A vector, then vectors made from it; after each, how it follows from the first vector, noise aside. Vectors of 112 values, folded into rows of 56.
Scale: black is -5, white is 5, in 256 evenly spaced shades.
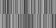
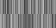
copied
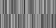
sign-scrambled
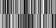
scaled up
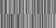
sign-scrambled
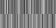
sign-scrambled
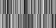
scaled up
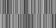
copied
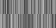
copied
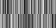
scaled up
